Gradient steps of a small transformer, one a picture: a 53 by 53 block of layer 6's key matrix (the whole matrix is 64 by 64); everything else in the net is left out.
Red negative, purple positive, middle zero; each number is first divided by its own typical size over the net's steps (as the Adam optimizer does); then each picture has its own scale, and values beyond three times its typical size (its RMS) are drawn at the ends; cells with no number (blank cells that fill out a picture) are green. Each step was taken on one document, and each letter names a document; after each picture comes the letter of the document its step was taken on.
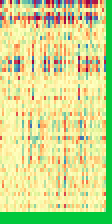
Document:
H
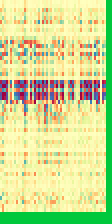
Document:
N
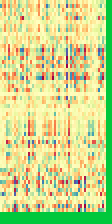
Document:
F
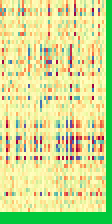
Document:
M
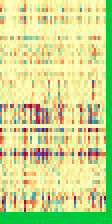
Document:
N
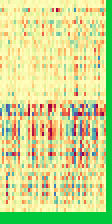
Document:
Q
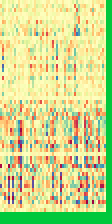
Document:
Q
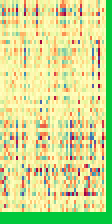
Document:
M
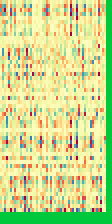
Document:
M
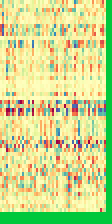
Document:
Q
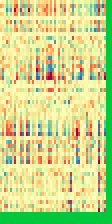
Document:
F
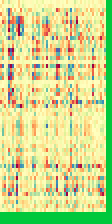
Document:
Q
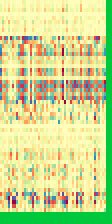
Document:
N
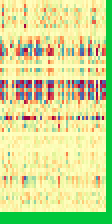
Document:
N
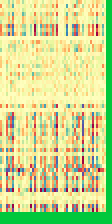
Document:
Q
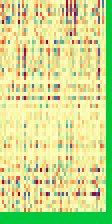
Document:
M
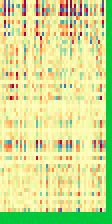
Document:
M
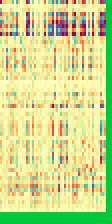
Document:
Q
